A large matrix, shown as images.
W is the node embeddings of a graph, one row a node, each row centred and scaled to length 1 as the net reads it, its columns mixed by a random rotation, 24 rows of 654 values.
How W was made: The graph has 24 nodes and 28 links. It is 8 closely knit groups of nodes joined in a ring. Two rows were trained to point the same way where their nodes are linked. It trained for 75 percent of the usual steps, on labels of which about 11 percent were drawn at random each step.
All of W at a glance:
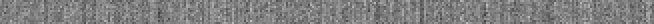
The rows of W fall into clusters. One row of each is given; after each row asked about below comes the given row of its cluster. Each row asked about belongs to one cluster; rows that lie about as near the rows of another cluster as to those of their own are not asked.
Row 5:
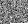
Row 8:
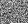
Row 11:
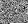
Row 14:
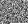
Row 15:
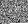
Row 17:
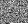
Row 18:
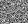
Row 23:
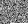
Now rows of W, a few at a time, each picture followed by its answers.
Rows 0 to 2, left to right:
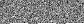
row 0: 18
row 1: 23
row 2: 11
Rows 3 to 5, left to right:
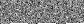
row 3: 8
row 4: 11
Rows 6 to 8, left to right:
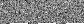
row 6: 17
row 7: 5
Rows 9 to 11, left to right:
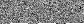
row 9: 15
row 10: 8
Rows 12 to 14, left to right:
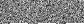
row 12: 14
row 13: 17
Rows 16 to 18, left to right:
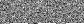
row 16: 18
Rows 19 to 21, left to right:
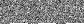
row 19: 23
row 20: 14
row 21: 15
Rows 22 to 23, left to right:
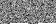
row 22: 5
